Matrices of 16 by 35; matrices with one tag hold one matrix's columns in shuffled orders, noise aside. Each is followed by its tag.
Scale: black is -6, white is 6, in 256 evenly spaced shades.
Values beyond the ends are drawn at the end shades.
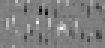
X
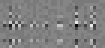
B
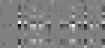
B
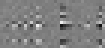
B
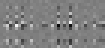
B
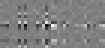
B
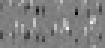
X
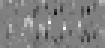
X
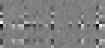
B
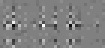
B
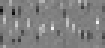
X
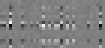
B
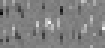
X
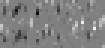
X
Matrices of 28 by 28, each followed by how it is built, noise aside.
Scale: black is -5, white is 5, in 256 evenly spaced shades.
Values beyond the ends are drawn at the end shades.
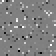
sparse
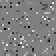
sparse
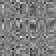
low rank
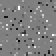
sparse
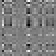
low rank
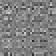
low rank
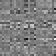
low rank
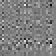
low rank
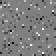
sparse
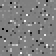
sparse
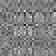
low rank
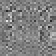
low rank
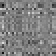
low rank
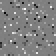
sparse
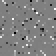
sparse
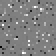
sparse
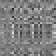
low rank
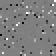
sparse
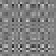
low rank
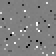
sparse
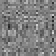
low rank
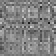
low rank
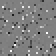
sparse
